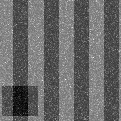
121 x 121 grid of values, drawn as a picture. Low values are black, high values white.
Stripes running up and down repeat 4 times from left to right. The bottom left is the ninth with the lowest average. An odd patch, lower than its surroundings, sits in the bottom left.
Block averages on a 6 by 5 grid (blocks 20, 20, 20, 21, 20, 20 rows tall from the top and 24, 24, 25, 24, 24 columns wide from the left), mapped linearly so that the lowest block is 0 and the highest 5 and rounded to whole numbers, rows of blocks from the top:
45433 | 45433 | 45433 | 45433 | 02433 | 02433
